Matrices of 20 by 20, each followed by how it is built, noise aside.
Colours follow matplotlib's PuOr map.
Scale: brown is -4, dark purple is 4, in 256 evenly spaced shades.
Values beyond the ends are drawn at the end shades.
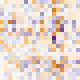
low rank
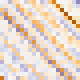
Toeplitz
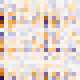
low rank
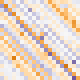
Toeplitz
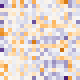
low rank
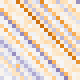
Toeplitz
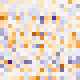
low rank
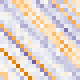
Toeplitz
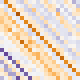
Toeplitz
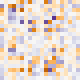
low rank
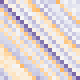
Toeplitz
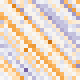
Toeplitz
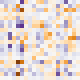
low rank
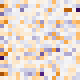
low rank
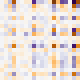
low rank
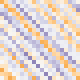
Toeplitz
